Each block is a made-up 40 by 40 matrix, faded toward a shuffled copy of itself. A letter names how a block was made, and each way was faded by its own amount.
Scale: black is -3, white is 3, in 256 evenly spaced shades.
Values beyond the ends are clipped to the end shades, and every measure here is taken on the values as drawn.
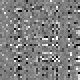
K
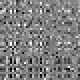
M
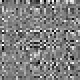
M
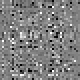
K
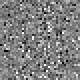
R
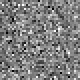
R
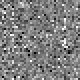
R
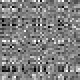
M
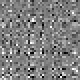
M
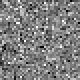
R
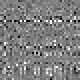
M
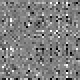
K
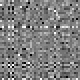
M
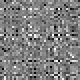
M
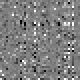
K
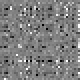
K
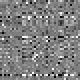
M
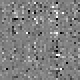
K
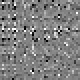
K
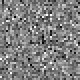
R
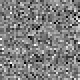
R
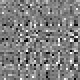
M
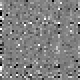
K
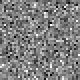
R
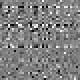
M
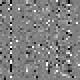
K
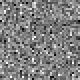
R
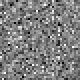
R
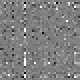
K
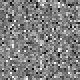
R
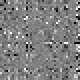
K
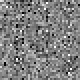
R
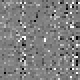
K
